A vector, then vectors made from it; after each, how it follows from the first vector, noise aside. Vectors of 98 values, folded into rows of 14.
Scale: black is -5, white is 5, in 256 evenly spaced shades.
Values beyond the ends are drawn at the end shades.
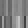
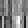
scaled up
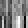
scaled up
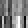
scaled up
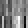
scaled up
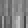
copied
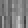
copied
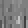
partly zeroed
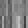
copied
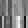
scaled up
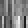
scaled up
